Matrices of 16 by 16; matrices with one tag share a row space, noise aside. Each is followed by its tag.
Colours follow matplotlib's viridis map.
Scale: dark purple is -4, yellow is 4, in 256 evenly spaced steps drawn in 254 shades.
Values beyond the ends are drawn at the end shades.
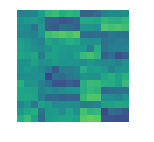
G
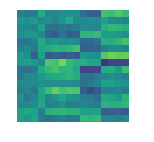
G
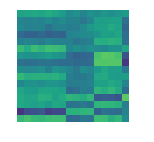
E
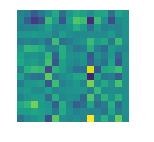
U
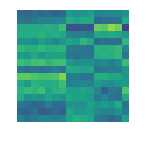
E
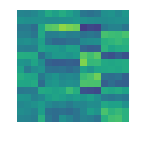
G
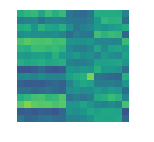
E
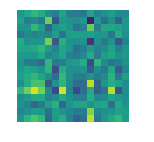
U
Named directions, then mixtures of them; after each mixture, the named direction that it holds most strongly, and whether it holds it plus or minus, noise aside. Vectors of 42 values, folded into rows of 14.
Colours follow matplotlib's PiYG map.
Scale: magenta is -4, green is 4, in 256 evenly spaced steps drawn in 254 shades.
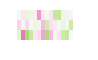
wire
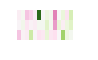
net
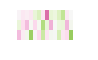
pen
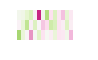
pen, minus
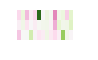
net, plus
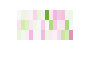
pen, minus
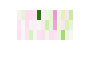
net, plus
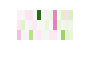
net, plus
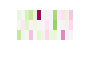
net, minus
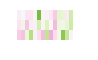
net, plus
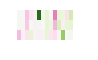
net, plus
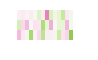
pen, plus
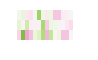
wire, minus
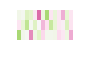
pen, minus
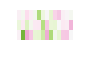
wire, minus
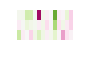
net, minus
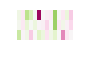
net, minus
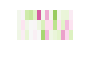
net, minus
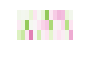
pen, minus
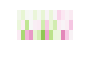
wire, minus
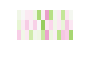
pen, plus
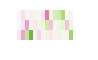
pen, plus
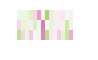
pen, minus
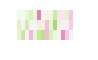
net, minus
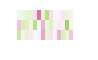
pen, minus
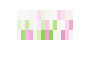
wire, minus
